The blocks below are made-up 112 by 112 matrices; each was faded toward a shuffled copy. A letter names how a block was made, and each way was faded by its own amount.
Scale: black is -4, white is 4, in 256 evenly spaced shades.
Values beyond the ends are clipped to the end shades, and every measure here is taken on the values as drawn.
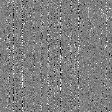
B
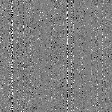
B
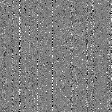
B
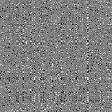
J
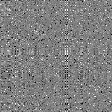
J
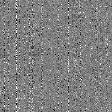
B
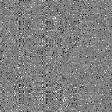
J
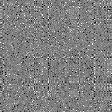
J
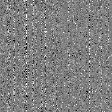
B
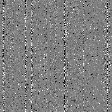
B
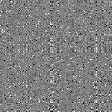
J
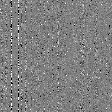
B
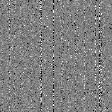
B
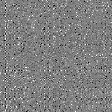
J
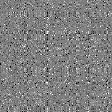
J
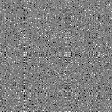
J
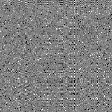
J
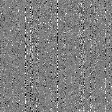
B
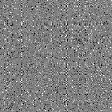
J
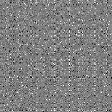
J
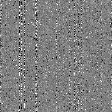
B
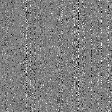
B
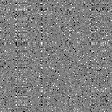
J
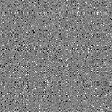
J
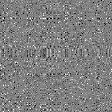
J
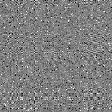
J
